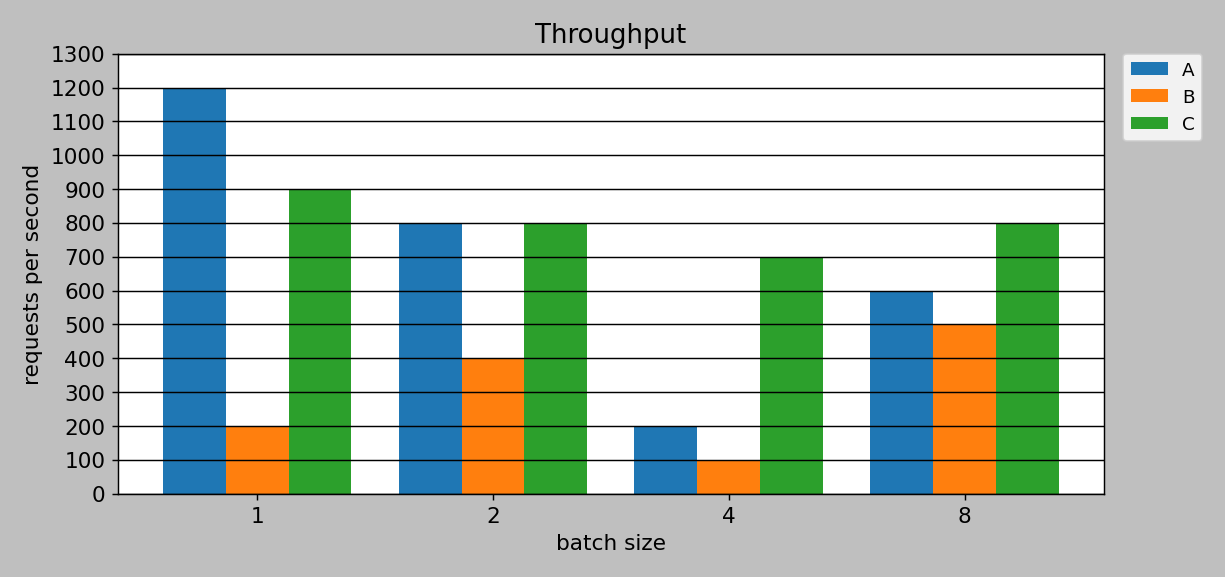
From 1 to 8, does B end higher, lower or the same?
higher
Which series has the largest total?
C
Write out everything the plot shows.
Title: Throughput
x-axis: batch size, ticks 1 2 4 8
y-axis: requests per second, ticks 0 100 200 300 400 500 600 700 800 900 1000 1100 1200 1300
Legend: A, B, C
Values:
A: 1200 800 200 600
B: 200 400 100 500
C: 900 800 700 800
